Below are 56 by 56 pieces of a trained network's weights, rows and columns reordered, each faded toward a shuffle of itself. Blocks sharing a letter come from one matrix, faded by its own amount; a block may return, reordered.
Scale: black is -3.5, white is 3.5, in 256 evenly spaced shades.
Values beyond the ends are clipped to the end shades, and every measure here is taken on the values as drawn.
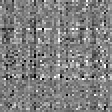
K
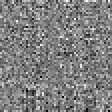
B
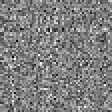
B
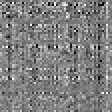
K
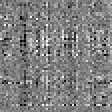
K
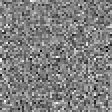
B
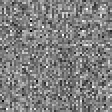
B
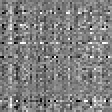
K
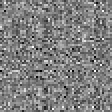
B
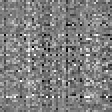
K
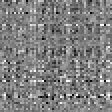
K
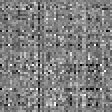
K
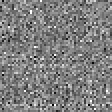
B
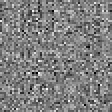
B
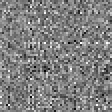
B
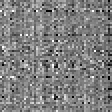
K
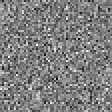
B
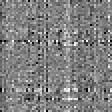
K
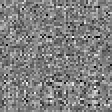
B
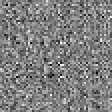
B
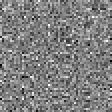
B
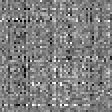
K
